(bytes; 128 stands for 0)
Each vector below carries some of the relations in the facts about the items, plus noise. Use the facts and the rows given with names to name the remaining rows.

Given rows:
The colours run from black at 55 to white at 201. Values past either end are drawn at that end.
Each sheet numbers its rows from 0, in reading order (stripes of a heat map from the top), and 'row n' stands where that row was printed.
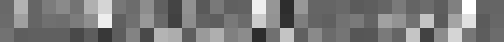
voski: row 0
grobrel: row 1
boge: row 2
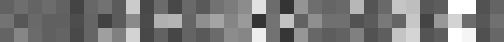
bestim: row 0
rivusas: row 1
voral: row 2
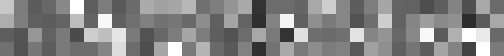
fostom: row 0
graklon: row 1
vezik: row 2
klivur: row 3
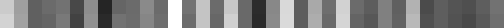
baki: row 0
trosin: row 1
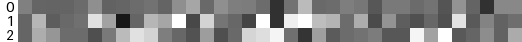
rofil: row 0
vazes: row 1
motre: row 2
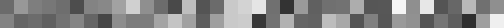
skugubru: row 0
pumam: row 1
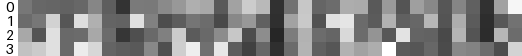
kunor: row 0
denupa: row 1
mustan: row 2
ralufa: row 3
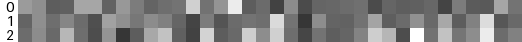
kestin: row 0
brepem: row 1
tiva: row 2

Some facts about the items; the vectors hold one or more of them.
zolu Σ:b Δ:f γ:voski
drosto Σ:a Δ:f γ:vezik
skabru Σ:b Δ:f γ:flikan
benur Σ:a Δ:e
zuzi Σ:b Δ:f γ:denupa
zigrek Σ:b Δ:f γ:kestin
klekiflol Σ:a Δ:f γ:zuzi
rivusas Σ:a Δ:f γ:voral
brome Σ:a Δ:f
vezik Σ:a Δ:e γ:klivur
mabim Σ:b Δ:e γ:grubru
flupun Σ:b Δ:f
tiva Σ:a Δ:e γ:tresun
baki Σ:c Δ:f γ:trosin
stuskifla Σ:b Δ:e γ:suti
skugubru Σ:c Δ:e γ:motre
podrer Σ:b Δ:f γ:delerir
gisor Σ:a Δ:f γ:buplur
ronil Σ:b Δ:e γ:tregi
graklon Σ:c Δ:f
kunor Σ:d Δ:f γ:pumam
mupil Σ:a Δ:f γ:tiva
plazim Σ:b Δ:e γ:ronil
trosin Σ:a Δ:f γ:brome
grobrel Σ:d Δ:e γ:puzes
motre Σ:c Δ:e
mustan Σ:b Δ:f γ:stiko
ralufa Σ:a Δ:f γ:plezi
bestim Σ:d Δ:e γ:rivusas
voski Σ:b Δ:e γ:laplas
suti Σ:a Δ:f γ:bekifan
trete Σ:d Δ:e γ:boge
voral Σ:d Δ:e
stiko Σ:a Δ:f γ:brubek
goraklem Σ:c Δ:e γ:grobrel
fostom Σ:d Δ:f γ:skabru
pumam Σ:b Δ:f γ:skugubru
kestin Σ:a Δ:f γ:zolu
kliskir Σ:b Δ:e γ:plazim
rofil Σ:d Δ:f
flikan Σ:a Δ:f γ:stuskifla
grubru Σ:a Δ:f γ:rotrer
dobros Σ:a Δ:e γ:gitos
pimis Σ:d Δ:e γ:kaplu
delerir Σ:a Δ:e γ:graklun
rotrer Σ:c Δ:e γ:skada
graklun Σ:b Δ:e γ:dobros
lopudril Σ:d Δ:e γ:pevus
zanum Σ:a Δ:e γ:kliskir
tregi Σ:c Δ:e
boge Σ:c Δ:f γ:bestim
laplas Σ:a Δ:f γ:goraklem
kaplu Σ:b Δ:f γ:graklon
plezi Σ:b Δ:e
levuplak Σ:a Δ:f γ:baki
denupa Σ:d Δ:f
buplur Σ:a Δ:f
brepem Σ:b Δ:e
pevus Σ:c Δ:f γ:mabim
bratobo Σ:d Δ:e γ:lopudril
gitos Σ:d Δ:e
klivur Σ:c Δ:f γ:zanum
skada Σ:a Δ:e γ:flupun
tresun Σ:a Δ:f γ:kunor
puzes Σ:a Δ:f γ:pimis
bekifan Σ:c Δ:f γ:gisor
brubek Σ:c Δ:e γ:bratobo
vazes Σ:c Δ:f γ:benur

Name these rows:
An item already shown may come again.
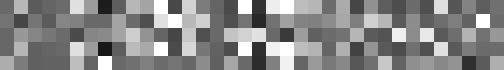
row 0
vazes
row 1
drosto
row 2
skugubru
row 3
vazes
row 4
graklon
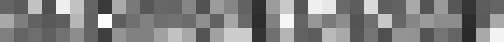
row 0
zuzi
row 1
graklon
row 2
pumam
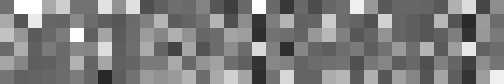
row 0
plezi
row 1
stiko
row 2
skabru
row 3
stuskifla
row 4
laplas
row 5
tresun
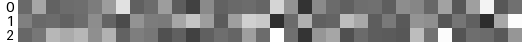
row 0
goraklem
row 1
pumam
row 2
gitos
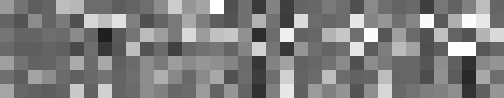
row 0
zigrek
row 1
vezik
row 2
mupil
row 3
trete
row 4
suti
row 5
pevus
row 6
kaplu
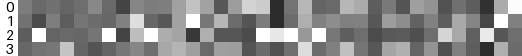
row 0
pumam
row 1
klivur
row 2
benur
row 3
grubru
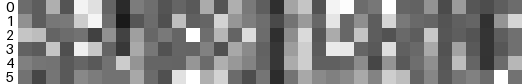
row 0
klekiflol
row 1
podrer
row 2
brome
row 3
zuzi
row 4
buplur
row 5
drosto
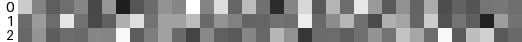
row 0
levuplak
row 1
flupun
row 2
pimis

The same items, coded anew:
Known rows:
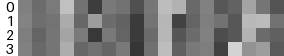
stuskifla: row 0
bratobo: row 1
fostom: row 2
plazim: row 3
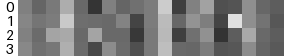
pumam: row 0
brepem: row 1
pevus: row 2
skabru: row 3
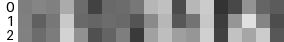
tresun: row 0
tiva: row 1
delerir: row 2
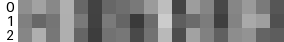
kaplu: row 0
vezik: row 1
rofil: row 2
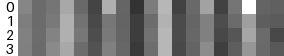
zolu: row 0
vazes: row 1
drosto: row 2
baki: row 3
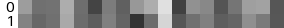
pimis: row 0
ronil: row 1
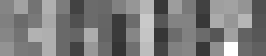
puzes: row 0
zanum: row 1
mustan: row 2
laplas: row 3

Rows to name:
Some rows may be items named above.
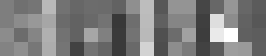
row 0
skugubru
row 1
flupun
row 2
voski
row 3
klivur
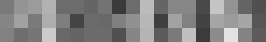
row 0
flupun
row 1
puzes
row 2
tiva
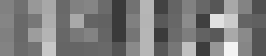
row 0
stiko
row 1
mabim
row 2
stiko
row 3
tiva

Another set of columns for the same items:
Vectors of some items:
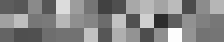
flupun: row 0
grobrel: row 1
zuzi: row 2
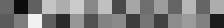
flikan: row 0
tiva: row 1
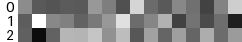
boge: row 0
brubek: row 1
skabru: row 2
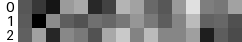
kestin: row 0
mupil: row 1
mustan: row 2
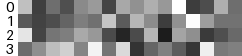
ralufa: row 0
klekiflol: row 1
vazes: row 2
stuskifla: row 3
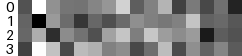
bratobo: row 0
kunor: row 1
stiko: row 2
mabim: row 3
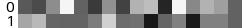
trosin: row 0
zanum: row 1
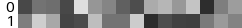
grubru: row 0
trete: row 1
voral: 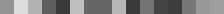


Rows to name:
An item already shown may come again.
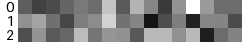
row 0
klekiflol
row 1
vezik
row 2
pevus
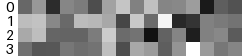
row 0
mustan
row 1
pimis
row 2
zanum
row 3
denupa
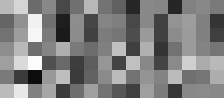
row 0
plazim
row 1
skugubru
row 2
motre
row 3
goraklem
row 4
gitos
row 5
laplas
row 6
tregi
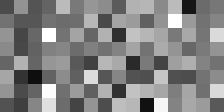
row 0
pevus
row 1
denupa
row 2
buplur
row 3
rofil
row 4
voski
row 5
klivur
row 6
buplur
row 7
levuplak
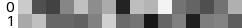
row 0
graklon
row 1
zanum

